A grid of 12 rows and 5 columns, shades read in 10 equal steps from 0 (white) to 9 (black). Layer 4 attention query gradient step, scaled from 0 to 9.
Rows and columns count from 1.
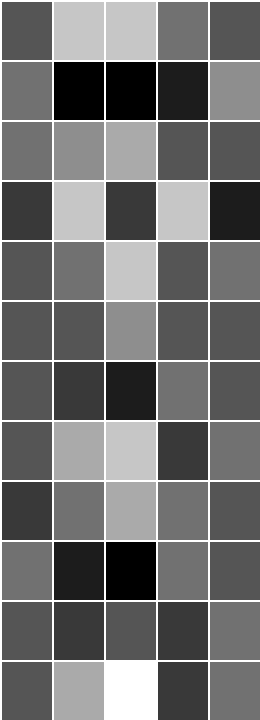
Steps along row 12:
down down up down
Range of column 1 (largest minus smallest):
2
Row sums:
21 35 24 26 24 28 32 23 26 33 31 21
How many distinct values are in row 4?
3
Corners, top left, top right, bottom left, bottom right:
6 6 6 5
